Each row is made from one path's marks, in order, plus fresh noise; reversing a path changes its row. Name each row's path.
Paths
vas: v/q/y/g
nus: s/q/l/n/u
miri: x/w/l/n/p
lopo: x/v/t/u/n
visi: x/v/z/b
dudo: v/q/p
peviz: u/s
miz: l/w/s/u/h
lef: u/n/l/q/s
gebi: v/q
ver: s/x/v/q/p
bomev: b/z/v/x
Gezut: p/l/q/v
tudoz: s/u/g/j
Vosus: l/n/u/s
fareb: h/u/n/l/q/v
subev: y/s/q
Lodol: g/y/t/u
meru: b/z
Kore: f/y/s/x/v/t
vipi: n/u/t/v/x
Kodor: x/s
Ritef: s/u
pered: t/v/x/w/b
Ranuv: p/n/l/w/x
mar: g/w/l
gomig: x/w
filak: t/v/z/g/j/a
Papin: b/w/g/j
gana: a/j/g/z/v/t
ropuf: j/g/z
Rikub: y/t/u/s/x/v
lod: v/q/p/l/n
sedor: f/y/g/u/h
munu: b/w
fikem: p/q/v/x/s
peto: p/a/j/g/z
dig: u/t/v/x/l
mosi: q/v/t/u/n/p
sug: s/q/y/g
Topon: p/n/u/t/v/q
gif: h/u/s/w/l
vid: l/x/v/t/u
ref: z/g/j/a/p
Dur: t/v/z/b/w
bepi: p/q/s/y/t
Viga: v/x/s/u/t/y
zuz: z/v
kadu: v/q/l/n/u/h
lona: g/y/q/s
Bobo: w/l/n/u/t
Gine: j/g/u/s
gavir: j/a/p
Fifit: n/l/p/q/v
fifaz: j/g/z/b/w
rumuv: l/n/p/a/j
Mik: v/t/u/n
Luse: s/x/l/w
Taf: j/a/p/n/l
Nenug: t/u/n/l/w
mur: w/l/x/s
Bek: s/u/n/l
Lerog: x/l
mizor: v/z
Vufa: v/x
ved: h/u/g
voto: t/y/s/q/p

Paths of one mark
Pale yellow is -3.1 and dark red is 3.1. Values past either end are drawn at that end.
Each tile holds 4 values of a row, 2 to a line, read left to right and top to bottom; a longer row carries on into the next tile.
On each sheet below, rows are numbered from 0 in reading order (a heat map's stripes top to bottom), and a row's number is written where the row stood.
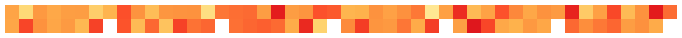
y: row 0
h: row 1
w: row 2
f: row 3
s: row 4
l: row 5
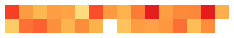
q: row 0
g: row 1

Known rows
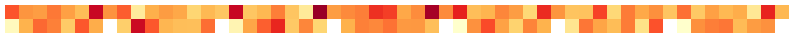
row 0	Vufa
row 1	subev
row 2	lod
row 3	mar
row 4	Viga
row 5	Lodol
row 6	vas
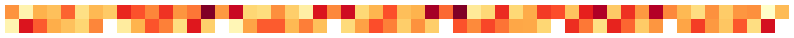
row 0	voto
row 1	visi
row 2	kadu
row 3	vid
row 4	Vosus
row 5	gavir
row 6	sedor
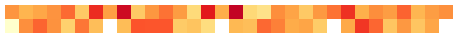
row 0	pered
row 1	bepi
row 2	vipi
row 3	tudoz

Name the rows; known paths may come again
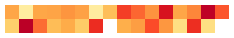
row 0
Kore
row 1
gomig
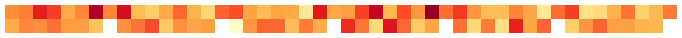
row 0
mar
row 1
peviz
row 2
gebi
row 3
Taf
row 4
ved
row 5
Nenug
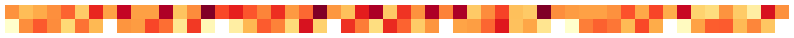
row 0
pered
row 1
miri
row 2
visi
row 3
gavir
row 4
Gezut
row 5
Dur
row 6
kadu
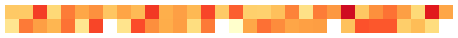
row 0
Lodol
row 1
lona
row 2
Mik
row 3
bepi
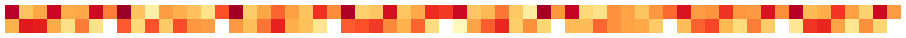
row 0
Luse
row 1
fareb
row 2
Topon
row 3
miz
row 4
lod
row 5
vipi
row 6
Kodor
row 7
ver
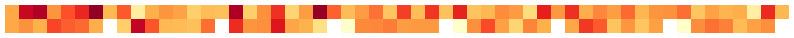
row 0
ref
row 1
subev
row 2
rumuv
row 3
filak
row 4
Viga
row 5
tudoz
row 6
vas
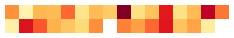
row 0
voto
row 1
Fifit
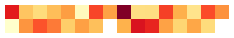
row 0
mosi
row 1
nus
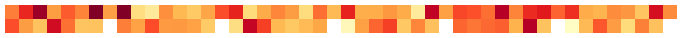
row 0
peto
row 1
lef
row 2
sug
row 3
dudo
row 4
munu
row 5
lopo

